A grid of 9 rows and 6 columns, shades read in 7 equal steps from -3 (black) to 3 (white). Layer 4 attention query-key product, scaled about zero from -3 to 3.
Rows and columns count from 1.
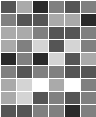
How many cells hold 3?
2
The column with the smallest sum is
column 6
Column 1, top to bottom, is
-1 0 1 1 -2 0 1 1 -1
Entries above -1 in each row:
3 3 4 5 3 3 6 4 3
